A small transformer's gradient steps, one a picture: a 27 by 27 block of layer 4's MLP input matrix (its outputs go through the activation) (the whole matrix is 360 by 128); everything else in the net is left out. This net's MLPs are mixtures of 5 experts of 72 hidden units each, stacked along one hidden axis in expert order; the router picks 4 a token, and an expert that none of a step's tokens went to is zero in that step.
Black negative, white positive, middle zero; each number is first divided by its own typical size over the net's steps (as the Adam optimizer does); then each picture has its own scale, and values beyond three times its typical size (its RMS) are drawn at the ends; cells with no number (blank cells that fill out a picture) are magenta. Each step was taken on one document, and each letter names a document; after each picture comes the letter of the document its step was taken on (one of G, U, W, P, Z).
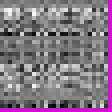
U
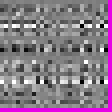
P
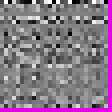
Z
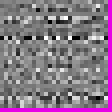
Z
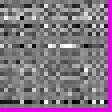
U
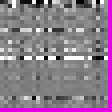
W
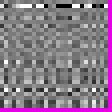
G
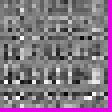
Z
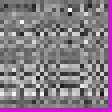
P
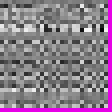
P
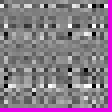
G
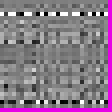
P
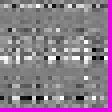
W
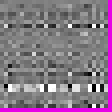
G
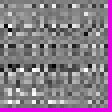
G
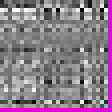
P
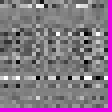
W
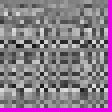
P
